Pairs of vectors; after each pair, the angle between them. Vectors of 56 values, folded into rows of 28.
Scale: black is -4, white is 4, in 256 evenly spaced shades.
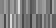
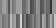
partly aligned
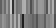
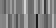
partly aligned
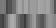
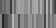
partly aligned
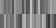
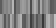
nearly opposite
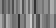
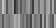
partly opposed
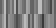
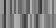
nearly opposite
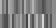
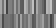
partly aligned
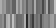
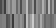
nearly opposite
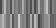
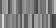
partly aligned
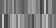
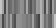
partly opposed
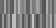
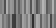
nearly opposite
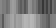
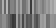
partly opposed
